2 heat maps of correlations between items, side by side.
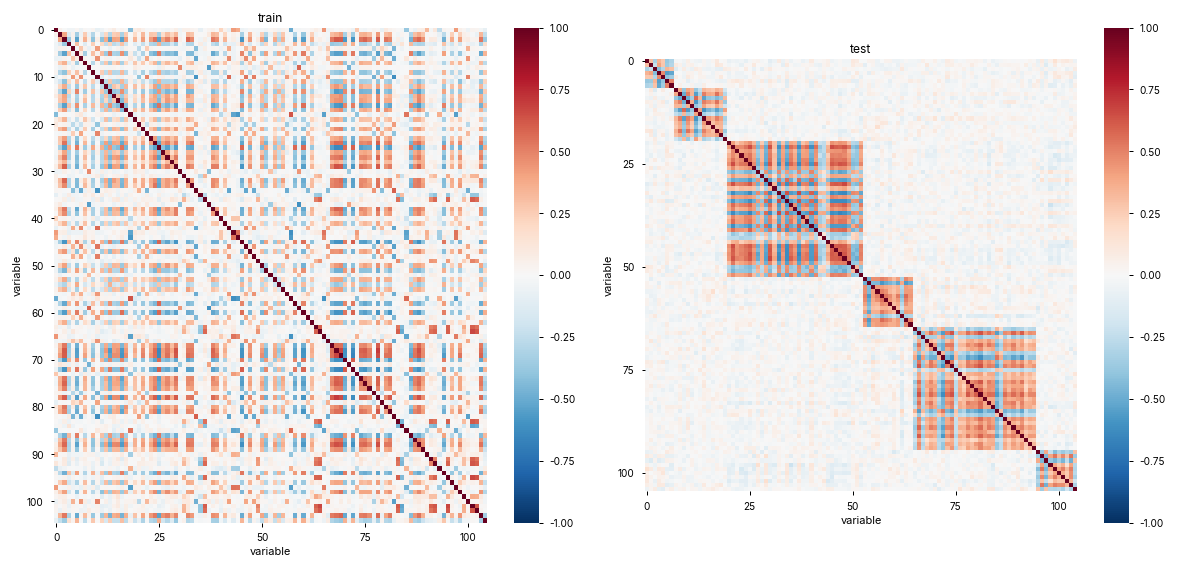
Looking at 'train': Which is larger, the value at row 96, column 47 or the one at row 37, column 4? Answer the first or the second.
the first
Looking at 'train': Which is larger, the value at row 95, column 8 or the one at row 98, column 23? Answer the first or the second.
the second
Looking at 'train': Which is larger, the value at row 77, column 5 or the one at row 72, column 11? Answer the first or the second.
the second
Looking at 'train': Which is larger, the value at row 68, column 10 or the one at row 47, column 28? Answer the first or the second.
the second
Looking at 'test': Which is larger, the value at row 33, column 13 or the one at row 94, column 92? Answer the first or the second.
the second
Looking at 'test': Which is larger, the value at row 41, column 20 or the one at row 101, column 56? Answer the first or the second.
the first
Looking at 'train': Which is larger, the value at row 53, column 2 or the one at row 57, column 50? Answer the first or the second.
the first
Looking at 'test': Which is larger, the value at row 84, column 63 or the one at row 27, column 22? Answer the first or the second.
the first
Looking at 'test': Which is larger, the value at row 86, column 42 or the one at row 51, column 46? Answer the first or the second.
the first
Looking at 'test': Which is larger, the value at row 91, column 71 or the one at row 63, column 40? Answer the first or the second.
the second
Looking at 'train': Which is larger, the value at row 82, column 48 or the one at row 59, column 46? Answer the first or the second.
the second
